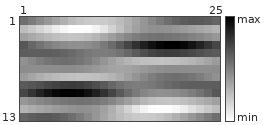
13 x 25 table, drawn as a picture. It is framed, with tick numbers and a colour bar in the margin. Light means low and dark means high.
The grain runs across in streaks. No overall slope runs across the table. A half turn leaves it unchanged.
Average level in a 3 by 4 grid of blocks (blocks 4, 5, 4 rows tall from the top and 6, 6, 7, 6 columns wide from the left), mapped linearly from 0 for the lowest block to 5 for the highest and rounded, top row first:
1045 / 4334 / 5501
